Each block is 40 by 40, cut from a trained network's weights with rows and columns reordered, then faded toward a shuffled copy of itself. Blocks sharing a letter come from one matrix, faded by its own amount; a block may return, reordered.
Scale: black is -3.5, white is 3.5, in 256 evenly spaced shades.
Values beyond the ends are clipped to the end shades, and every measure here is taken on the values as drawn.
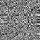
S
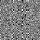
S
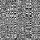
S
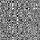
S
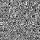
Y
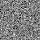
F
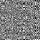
S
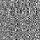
S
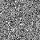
F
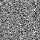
F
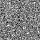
F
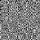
S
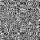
Y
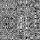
S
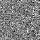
F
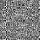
S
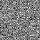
F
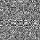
Y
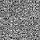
Y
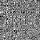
Y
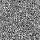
F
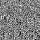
Y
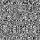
Y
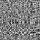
Y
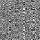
S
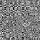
S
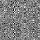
S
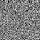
Y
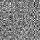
S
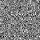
Y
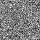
F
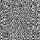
S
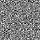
Y
